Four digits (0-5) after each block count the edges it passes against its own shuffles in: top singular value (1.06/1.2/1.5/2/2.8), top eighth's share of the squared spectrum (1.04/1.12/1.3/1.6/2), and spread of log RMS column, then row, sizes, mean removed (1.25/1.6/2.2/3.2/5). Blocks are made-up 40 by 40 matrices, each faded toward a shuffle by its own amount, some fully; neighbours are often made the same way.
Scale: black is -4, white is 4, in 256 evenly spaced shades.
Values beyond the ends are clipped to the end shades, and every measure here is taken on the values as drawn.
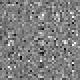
3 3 1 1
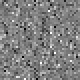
2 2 1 0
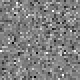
0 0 0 0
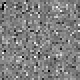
3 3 1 1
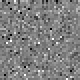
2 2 0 0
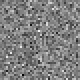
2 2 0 0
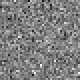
0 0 0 0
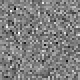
2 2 1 1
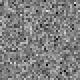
0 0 0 0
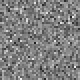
0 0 0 0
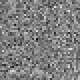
2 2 0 0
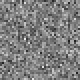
2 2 0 0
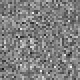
3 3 1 1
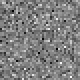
2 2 0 0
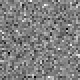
2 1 0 0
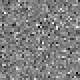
2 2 0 0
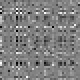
4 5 3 2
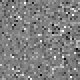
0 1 0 0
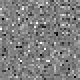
3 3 1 1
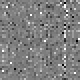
3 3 1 0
